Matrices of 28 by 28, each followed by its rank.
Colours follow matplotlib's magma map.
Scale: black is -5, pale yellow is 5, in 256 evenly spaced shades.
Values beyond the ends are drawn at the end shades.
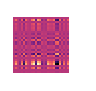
one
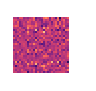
five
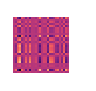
one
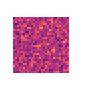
full rank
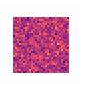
full rank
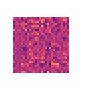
five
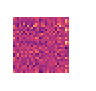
five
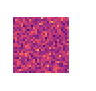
full rank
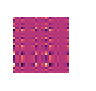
one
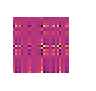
one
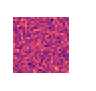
full rank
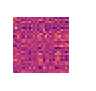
five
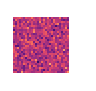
full rank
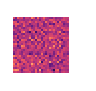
five
